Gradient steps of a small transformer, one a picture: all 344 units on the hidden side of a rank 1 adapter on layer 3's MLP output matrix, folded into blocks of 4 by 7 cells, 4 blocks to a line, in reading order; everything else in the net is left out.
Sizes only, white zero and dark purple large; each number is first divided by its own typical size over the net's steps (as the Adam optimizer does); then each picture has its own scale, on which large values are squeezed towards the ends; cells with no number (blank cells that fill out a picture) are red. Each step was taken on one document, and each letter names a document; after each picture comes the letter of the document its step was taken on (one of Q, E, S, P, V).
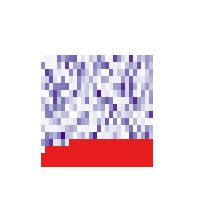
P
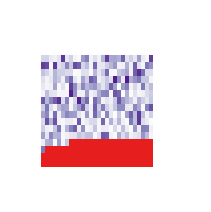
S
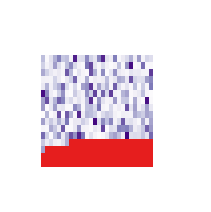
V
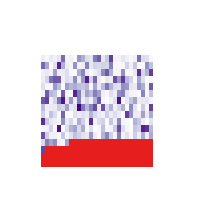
S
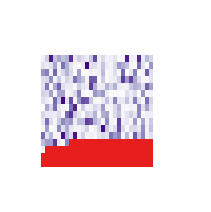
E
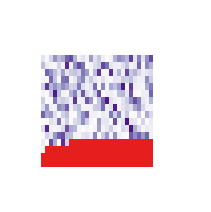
P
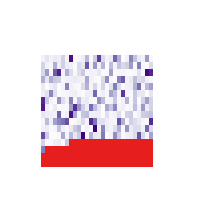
E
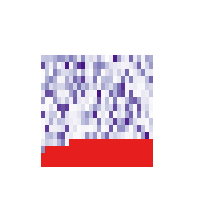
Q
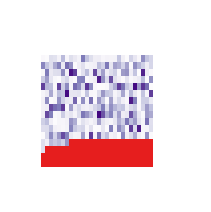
P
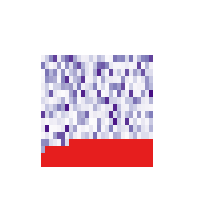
P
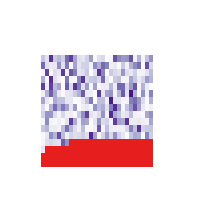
P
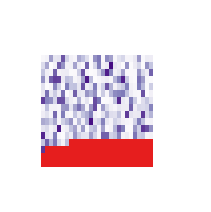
S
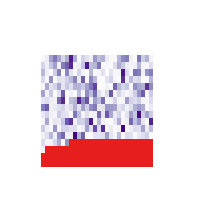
E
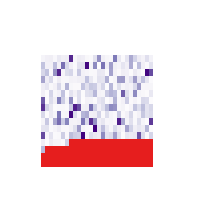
E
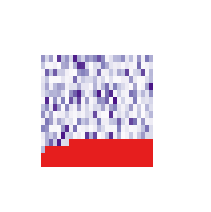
Q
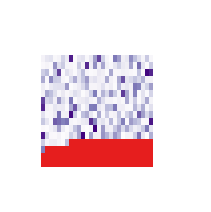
E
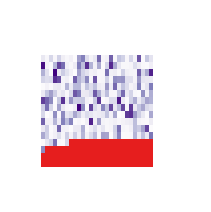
S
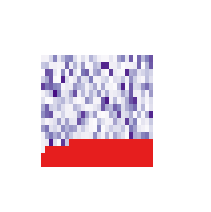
P
